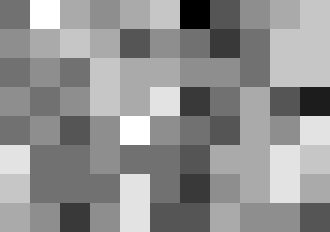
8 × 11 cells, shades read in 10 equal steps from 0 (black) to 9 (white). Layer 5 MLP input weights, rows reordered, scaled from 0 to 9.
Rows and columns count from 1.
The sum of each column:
43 42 35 44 50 42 23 34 42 49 46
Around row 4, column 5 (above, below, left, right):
6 9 7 8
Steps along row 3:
up down up down same down same down up same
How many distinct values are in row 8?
5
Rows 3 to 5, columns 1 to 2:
4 5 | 5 4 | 4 5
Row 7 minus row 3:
3 -1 0 -3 2 -2 -3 0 2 1 -1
